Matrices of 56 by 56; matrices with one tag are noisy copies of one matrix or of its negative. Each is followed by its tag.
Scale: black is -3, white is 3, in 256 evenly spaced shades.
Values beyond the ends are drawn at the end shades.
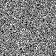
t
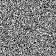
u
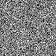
t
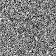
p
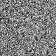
p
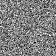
u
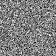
u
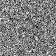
p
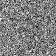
p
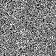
t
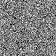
t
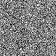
t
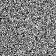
p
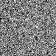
p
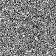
p
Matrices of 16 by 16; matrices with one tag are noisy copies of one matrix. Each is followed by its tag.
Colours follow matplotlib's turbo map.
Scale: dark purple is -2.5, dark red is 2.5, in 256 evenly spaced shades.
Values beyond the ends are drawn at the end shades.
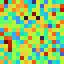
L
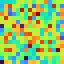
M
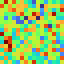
L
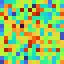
M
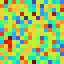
L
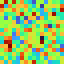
L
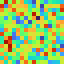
L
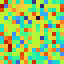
L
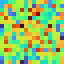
M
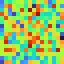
M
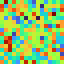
L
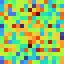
M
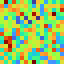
L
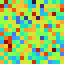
L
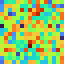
M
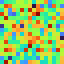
M
